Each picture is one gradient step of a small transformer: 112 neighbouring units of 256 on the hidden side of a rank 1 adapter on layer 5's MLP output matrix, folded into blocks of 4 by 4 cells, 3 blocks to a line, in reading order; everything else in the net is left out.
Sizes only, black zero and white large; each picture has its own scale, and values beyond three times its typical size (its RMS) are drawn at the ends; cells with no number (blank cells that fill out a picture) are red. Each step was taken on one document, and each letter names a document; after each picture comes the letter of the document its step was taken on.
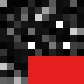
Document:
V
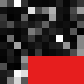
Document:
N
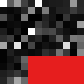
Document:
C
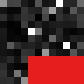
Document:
C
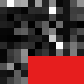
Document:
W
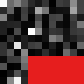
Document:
N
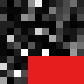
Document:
C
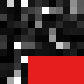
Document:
W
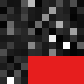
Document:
V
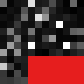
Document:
V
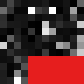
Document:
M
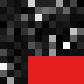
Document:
V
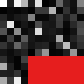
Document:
N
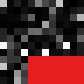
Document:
C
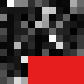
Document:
W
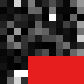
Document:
N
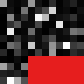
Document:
V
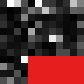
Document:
W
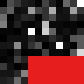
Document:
M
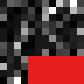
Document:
W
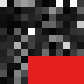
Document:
N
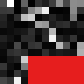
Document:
W
